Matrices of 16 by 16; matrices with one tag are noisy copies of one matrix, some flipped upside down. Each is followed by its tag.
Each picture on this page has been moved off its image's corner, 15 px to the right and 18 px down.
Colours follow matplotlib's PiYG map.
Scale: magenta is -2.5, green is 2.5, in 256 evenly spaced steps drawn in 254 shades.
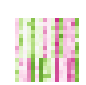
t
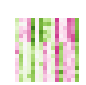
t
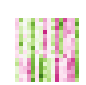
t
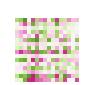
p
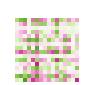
p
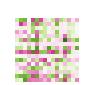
p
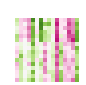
t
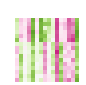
t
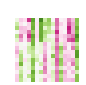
t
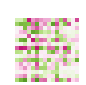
p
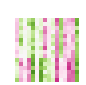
t
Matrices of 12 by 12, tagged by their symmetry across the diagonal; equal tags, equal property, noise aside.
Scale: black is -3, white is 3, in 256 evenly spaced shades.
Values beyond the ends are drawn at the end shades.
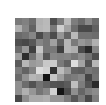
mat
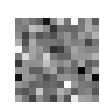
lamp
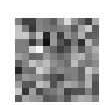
lamp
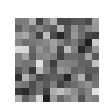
mat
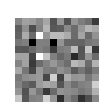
lamp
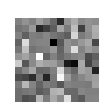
lamp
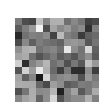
mat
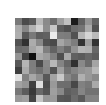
lamp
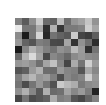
mat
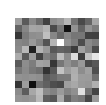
mat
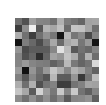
mat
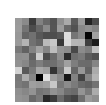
mat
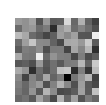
mat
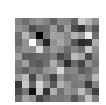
lamp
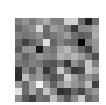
lamp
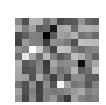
lamp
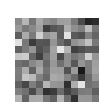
mat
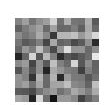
lamp
